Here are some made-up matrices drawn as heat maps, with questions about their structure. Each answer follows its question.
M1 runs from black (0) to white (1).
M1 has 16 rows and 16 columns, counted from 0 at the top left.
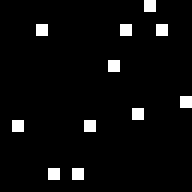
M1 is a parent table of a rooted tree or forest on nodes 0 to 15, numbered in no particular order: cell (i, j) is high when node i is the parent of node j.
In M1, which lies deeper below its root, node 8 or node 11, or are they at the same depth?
node 11
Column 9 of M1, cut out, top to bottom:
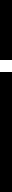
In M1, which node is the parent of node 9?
5
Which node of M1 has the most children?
2
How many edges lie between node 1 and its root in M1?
2
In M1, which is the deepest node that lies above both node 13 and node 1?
2
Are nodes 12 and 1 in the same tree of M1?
no
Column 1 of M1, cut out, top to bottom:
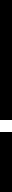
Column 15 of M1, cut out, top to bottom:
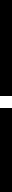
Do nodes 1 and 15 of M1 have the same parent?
no
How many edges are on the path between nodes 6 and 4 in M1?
2
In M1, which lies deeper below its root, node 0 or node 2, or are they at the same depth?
the same depth
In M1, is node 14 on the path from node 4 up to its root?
yes
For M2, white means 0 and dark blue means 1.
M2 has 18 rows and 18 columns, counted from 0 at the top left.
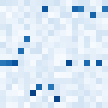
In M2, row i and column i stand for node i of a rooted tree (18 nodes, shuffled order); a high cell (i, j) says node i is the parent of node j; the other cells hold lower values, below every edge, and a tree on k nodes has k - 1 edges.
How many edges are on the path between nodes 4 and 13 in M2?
5
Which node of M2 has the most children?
10
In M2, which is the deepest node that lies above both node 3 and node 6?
14
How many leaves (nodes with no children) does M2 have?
10
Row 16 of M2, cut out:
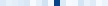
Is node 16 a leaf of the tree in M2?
no
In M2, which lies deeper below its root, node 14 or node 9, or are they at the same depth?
node 9
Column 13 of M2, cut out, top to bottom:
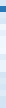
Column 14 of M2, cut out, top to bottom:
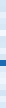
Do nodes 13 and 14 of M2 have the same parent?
no
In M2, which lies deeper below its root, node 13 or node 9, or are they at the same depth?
the same depth
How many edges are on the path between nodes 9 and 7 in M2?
4
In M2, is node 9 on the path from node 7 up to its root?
no
